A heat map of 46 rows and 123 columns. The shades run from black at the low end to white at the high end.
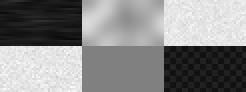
It is made of 2 by 3 panels. Panel 1,1: very low, streaked across, faint in contrast. Panel 1,2: high, smooth. Panel 1,3: very high, fine-grained, faint in contrast. Panel 2,1: very high, fine-grained, faint in contrast. Panel 2,2: middling, flat. Panel 2,3: very low, checkered, faint in contrast.
